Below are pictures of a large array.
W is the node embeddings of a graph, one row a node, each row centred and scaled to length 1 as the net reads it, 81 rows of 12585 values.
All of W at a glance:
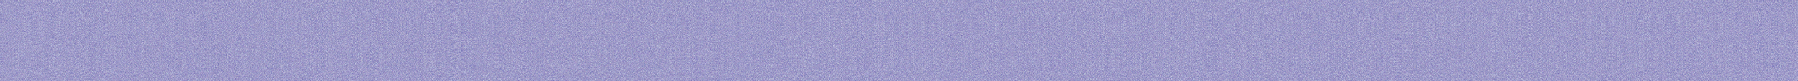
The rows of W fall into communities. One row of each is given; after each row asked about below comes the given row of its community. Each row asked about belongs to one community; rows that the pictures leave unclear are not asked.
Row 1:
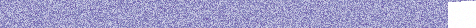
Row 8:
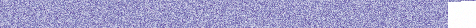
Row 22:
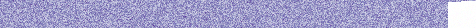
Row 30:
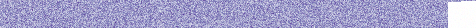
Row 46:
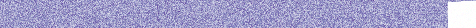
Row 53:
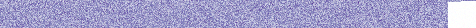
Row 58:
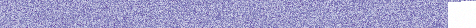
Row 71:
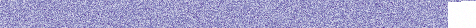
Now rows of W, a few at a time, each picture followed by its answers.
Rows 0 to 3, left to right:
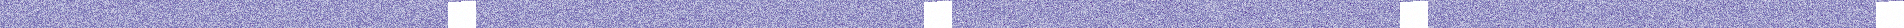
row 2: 58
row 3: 30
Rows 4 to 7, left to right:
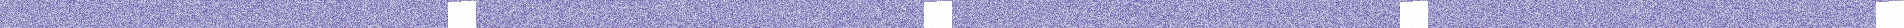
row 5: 46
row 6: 30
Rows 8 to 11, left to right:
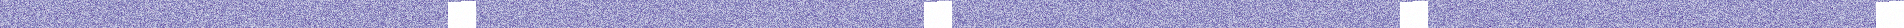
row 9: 1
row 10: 1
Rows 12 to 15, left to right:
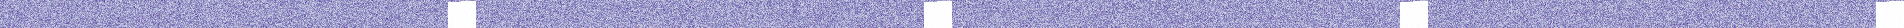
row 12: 46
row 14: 22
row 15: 46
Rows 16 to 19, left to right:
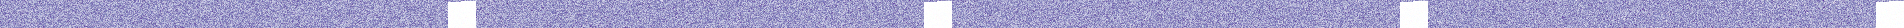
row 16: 22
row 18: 22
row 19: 22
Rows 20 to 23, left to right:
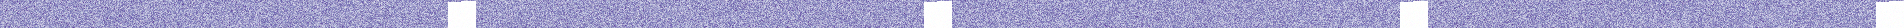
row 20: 8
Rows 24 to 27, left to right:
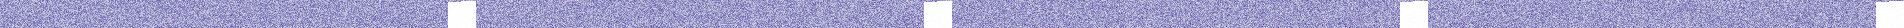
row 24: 1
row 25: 1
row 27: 8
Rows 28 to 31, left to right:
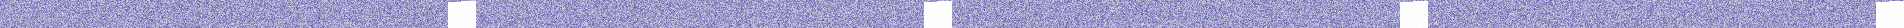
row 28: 22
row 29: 1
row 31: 8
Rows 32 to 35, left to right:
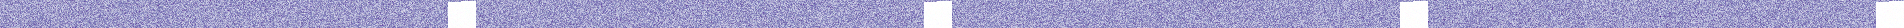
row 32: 1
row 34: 22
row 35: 30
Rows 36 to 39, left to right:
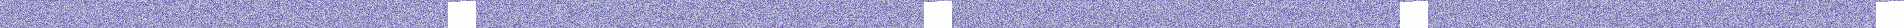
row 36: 46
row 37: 22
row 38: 53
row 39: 53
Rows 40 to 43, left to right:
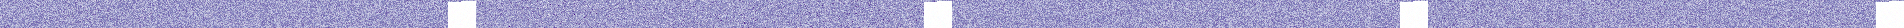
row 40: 1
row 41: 71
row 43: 46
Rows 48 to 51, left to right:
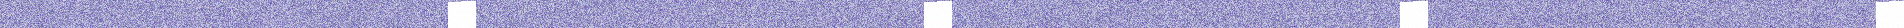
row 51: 46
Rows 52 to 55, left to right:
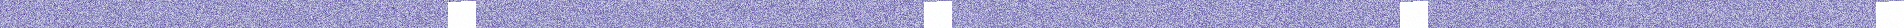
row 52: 8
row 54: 58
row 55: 46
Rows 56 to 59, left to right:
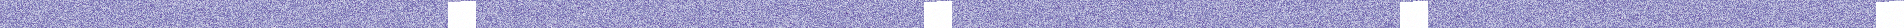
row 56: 53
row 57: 58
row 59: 1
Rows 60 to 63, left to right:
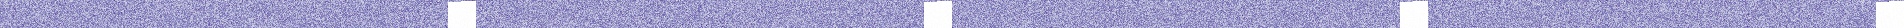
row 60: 8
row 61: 58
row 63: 1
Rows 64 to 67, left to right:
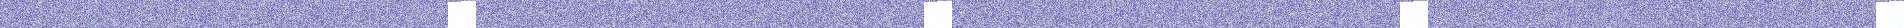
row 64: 46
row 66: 8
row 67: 58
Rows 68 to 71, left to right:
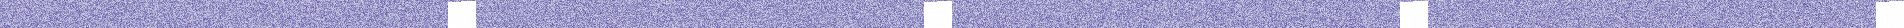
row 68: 8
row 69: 53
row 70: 30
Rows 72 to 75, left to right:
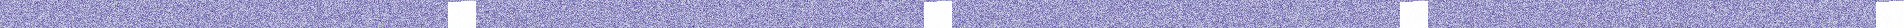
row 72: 22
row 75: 22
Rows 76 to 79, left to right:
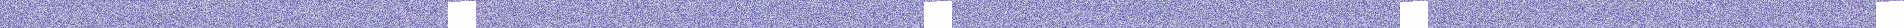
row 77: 53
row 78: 30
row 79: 30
